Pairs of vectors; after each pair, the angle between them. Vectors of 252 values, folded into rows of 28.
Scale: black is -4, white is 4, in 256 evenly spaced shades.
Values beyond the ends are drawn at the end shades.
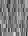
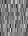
orthogonal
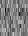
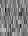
nearly parallel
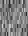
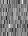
partly aligned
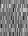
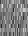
nearly parallel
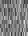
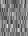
orthogonal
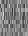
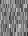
orthogonal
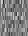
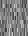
partly opposed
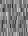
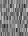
orthogonal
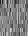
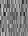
orthogonal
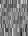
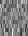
nearly parallel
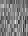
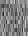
nearly opposite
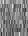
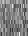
nearly parallel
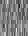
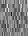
orthogonal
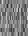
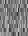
partly aligned
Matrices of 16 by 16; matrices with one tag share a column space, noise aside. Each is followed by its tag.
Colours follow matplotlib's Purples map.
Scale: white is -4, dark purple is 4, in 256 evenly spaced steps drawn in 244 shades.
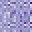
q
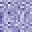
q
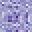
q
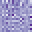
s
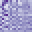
s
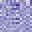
s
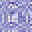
q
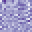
s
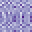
q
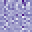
s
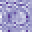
q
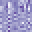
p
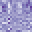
p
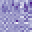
p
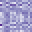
q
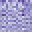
s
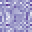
q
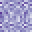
q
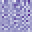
s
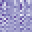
s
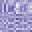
p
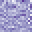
s
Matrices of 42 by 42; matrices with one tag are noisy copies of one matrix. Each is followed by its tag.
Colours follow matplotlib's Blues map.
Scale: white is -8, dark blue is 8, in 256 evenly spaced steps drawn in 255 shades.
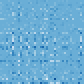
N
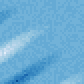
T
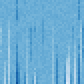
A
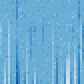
A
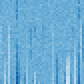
A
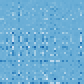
N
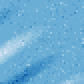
T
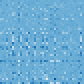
N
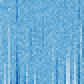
A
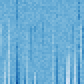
A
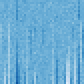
A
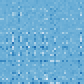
N
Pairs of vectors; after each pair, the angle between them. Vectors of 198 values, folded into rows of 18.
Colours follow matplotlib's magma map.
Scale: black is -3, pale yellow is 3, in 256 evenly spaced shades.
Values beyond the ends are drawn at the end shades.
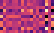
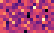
orthogonal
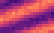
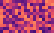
orthogonal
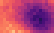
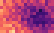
nearly parallel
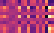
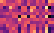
nearly opposite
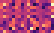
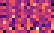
nearly opposite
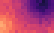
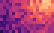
nearly opposite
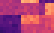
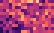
partly aligned
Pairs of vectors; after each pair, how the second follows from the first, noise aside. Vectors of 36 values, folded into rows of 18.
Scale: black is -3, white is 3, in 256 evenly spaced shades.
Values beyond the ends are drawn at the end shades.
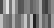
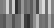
wrapped around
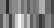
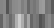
shrunk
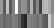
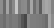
shrunk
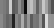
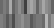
shrunk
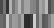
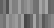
shrunk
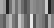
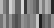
wrapped around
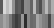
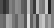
shuffled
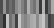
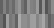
shrunk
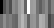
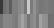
shrunk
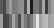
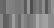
shrunk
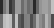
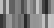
wrapped around
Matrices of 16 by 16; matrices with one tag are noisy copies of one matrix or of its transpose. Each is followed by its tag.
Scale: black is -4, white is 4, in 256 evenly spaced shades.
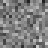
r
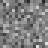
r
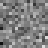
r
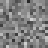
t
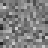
r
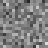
r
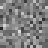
t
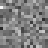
t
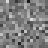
t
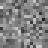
t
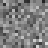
r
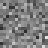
r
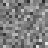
r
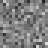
r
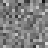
r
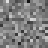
t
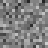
r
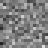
r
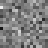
t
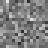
t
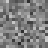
t
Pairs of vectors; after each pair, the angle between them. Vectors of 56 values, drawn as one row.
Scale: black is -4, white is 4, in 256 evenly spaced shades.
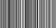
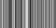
orthogonal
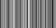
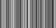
nearly parallel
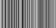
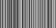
partly aligned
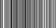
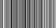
nearly parallel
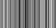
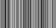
orthogonal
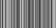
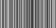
partly aligned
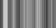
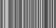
partly aligned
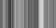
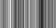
nearly opposite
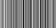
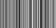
partly aligned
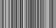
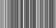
partly aligned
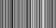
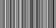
orthogonal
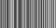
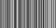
nearly parallel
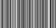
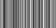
partly opposed
